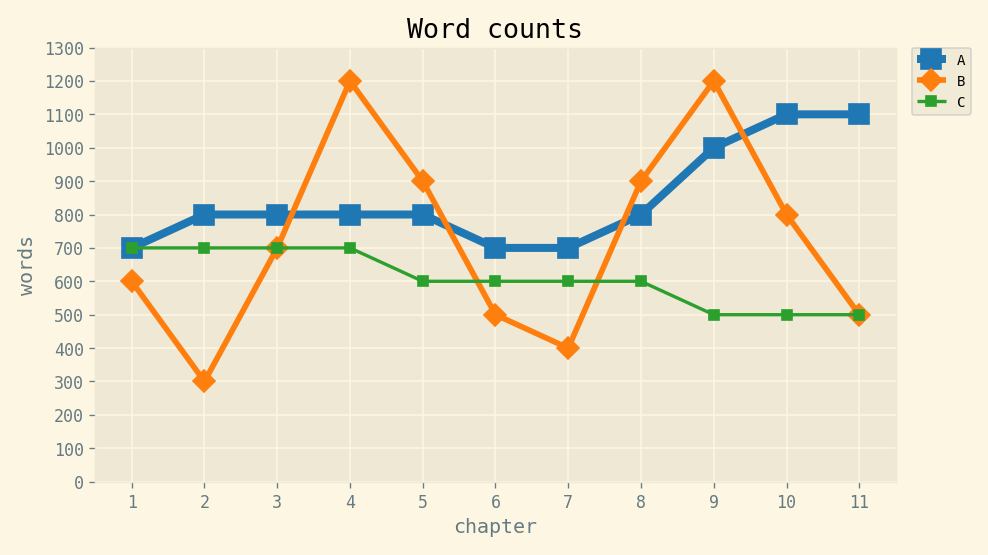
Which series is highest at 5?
B
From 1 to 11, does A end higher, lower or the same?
higher
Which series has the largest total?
A
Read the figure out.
Title: Word counts
x-axis: chapter, ticks 1 2 3 4 5 6 7 8 9 10 11
y-axis: words, ticks 0 100 200 300 400 500 600 700 800 900 1000 1100 1200 1300
Legend: A, B, C
Values:
A: 700 800 800 800 800 700 700 800 1000 1100 1100
B: 600 300 700 1200 900 500 400 900 1200 800 500
C: 700 700 700 700 600 600 600 600 500 500 500
